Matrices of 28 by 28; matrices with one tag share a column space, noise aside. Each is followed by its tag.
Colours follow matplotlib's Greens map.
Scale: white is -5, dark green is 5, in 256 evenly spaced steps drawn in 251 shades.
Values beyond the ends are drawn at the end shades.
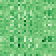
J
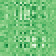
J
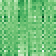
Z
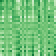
Z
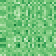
J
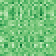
J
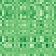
J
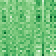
Z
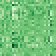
J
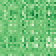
J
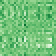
J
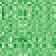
J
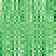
Z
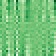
Z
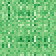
J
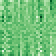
Z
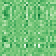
J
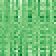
Z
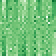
Z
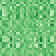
J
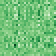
J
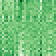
Z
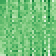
Z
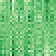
Z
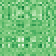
J
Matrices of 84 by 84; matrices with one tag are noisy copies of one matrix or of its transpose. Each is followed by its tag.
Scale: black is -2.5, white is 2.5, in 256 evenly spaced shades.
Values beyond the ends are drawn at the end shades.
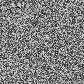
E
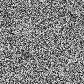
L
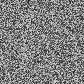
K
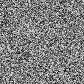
L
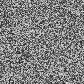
L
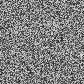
K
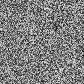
L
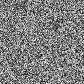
L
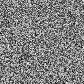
L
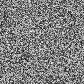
L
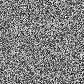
K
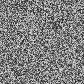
L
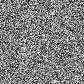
K
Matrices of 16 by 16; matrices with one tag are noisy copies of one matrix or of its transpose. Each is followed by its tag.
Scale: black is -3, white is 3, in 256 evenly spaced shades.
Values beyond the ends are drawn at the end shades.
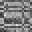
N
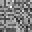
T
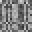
N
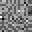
T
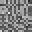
T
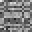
N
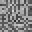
T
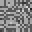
T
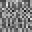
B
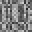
N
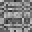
N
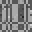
N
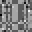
N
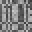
N
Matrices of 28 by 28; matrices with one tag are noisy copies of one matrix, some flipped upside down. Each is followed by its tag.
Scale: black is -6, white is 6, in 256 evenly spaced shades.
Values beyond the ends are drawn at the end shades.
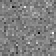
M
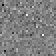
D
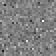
D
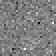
M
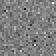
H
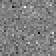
M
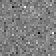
M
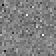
D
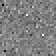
D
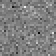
M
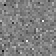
D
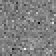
M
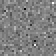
H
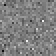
D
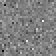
D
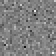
H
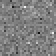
M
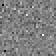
D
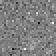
M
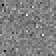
D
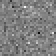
M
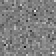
H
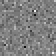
H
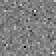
H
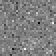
M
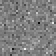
M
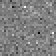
M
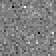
M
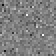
D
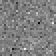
M
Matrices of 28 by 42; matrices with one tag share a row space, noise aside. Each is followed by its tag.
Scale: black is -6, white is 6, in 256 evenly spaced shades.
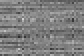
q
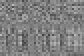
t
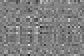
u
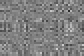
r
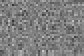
t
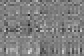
u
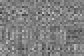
t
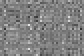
u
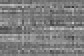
q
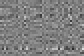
r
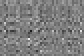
u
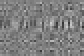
r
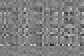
r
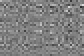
r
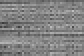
q
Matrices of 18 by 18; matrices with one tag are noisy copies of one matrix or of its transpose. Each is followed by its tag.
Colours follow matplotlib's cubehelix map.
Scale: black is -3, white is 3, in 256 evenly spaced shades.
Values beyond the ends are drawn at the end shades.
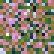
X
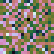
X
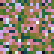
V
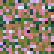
V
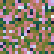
V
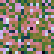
V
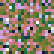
V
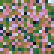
X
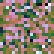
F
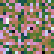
V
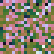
F
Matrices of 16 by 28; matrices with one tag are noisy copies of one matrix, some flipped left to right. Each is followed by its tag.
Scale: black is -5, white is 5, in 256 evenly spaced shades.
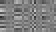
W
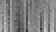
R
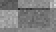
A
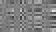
W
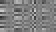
W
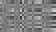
W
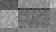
A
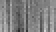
R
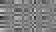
W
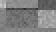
A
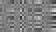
W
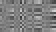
W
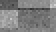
A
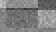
A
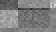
A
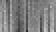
R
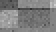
A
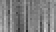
R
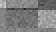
A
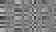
W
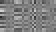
W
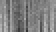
R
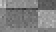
A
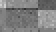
A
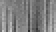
R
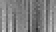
R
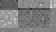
A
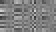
W
